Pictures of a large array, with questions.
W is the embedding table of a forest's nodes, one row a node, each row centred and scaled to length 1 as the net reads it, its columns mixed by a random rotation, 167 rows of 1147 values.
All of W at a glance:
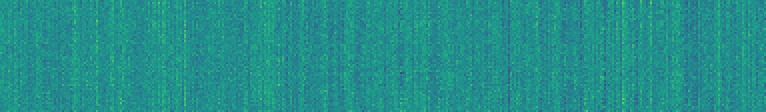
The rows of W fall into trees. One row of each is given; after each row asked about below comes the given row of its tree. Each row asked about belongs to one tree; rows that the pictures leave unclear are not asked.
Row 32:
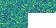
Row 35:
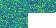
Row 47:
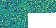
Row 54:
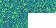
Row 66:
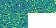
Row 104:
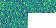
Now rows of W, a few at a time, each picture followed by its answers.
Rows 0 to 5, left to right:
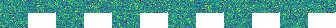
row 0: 35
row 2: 47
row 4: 35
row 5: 35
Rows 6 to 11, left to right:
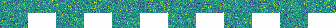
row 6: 47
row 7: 35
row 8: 35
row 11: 104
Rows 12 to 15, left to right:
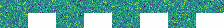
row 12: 47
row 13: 104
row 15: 35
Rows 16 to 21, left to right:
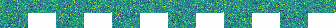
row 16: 47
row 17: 35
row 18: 35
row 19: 32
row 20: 35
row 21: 104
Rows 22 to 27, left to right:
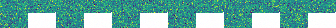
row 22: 47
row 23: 47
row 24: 104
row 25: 104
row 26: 35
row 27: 32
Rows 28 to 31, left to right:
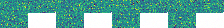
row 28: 47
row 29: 47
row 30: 35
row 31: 35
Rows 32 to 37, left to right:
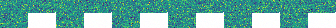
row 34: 104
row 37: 35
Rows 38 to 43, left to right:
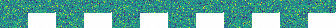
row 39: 35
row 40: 104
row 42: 104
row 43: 35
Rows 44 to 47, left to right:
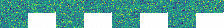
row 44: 104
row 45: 35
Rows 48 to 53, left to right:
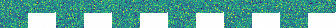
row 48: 104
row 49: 47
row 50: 32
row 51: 54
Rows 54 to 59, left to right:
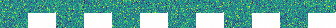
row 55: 47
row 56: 35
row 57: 35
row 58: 47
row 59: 104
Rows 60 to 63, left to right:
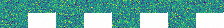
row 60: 47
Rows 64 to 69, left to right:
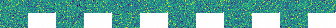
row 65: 104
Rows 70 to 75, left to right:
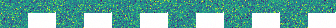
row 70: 54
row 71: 32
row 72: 47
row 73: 54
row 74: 104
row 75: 32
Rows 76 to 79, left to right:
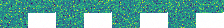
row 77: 47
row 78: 32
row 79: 104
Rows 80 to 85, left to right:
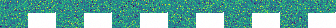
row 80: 47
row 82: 104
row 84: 35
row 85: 47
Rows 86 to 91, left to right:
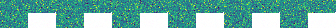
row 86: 47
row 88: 47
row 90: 47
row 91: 47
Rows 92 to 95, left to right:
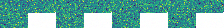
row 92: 66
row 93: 66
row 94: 104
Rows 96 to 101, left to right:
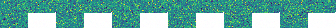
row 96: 47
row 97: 32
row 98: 47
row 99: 54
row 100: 35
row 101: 35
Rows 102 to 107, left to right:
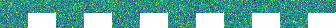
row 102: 104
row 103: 47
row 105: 104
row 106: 35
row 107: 35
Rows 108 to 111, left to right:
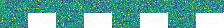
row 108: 47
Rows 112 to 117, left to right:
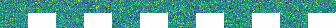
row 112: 47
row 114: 104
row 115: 104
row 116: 47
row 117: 47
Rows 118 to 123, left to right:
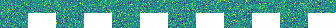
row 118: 104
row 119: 104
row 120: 47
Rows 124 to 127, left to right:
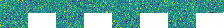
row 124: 35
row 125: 104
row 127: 47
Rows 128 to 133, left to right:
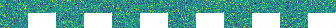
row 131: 47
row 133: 47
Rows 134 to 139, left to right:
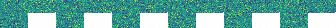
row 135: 54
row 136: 35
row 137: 35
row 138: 35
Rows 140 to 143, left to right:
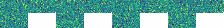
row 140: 47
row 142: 47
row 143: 66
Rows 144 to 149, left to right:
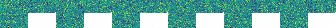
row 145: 104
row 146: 54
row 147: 35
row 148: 35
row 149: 35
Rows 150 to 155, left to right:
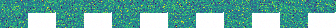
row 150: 104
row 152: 35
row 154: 35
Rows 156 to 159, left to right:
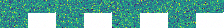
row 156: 54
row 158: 66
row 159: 104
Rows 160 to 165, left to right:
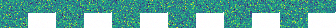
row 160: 35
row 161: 104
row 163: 47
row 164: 104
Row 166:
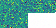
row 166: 35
